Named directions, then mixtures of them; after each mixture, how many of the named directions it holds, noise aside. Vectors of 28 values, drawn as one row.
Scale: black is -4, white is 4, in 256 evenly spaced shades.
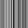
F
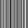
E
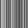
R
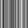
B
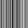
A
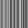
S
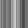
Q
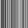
one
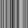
three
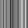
three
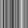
two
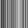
one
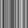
one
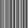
three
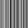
two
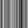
one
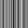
two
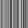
one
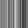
two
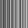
two
